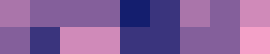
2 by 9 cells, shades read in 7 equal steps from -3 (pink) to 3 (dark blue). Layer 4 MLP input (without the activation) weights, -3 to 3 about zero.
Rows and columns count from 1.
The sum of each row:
1 -1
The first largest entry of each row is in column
5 2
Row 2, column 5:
2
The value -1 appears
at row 1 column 1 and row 1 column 7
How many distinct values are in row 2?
4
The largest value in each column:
0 2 0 0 3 2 0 0 -2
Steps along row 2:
up down same up same down same down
